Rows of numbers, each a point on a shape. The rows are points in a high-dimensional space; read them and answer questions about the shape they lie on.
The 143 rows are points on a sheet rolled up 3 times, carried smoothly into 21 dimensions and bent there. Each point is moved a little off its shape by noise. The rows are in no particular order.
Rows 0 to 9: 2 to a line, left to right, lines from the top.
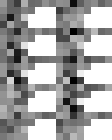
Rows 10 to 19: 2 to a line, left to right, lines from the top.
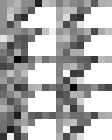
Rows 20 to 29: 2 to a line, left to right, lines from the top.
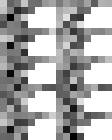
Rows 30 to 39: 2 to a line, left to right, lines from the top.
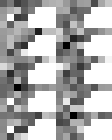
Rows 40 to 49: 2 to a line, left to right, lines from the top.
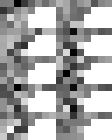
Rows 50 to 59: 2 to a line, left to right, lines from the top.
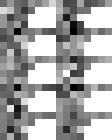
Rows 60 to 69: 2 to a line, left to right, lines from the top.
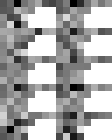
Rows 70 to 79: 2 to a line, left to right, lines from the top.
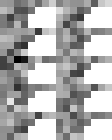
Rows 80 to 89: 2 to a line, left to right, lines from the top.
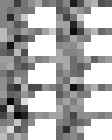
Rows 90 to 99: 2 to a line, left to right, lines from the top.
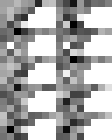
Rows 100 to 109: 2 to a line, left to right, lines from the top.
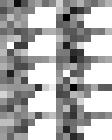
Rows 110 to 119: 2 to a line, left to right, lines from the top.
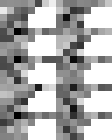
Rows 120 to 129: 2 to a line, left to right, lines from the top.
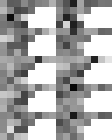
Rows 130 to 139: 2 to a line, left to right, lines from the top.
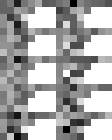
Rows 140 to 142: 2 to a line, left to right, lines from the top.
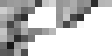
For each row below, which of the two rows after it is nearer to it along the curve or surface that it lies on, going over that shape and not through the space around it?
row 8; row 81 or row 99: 81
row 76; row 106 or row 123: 123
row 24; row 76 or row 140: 140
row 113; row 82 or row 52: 82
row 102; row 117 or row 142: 142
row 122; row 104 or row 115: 104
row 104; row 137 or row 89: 89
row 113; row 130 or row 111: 111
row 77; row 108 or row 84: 108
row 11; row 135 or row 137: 135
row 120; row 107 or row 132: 107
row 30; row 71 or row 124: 71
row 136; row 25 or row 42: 25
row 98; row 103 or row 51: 51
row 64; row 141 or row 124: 124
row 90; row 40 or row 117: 40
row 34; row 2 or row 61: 2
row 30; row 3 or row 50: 3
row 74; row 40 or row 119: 40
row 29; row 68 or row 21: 68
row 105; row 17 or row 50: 17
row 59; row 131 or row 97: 97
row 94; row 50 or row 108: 108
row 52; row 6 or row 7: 7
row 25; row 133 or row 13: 13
